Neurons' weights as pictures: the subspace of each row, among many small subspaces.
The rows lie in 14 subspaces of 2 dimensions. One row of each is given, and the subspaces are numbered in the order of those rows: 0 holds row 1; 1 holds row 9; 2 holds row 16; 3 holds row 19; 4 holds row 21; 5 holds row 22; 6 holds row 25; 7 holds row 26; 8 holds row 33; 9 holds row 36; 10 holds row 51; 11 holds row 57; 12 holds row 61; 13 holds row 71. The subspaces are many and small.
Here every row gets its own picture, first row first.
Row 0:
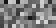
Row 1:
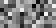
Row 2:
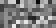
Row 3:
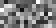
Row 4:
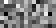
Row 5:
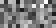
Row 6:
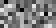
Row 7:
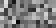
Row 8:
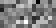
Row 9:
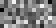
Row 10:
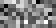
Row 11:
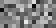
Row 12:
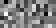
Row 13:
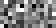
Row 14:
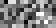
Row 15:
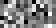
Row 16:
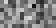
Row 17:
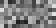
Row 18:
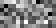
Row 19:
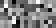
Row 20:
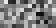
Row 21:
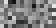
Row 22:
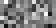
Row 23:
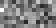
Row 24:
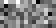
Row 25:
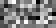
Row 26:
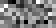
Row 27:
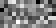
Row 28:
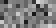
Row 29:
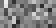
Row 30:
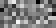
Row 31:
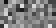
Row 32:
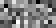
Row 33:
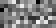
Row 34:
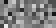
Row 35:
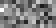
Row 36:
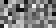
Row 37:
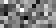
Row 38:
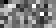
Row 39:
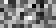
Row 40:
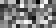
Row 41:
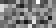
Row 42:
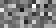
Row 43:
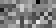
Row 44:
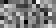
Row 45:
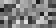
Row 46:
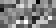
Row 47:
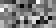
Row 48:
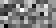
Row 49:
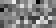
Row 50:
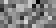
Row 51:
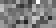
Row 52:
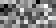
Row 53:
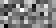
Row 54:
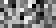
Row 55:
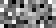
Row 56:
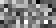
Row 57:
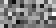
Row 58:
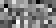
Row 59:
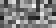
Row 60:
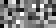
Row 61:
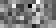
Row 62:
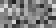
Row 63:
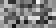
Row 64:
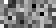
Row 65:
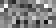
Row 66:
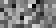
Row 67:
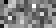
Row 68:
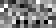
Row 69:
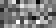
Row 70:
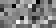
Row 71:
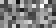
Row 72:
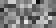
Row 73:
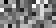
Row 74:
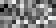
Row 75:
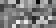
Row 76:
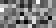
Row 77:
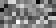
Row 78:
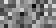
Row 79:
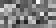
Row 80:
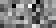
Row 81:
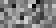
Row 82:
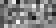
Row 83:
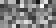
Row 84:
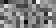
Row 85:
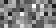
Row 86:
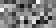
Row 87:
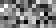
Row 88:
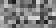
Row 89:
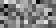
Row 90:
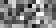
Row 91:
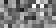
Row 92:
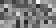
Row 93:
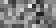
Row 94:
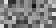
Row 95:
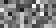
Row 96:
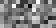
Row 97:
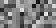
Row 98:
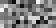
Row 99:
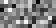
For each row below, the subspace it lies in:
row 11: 6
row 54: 2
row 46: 10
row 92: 3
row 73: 13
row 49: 8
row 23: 1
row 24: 7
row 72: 6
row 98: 8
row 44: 5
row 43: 0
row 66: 2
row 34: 11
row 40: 13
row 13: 9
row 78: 0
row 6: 11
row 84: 5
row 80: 12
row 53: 1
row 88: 6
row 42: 6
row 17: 4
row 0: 2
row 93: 12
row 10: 7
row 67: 4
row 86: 8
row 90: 12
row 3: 11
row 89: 7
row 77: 11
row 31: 9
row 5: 13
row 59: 6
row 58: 3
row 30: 11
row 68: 5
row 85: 0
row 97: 0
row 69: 0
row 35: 1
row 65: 5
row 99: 13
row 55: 1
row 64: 4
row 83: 13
